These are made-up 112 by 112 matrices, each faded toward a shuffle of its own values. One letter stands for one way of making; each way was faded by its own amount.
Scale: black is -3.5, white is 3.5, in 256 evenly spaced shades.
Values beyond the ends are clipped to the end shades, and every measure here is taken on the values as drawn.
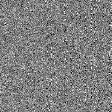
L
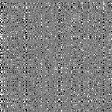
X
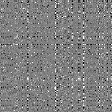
X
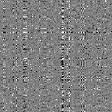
X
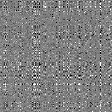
X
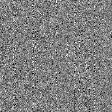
L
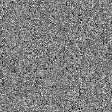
L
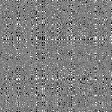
X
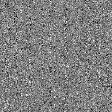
L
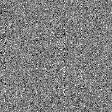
L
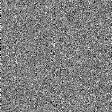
L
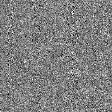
L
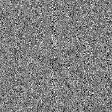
L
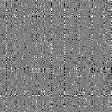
X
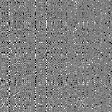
X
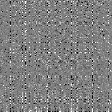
X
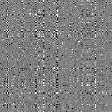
X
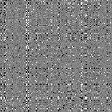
X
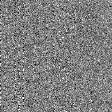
L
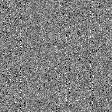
L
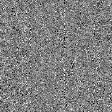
L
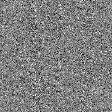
L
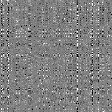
X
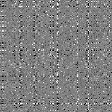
X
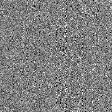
L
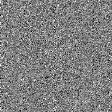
L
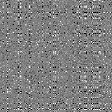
X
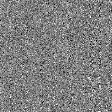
L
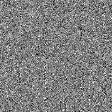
L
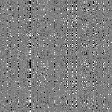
X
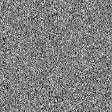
L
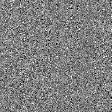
L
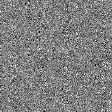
L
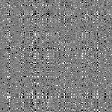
X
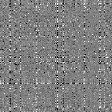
X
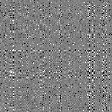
X
